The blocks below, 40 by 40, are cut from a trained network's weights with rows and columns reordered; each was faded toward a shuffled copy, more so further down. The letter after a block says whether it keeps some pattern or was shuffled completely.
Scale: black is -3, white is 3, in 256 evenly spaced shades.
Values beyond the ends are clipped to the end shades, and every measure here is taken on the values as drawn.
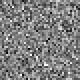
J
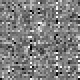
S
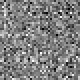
S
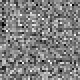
S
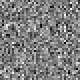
S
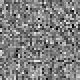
S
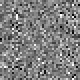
S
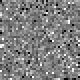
J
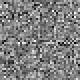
S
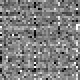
S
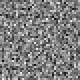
J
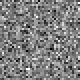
J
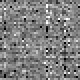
S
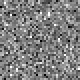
J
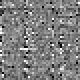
S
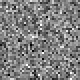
J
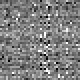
S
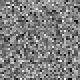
S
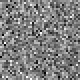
J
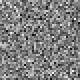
J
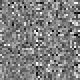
S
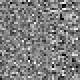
S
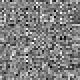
S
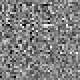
S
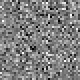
S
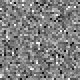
J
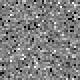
J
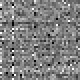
S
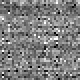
S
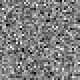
J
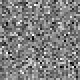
S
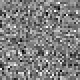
S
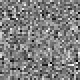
S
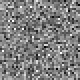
J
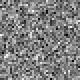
J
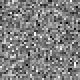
J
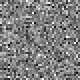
S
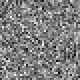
J
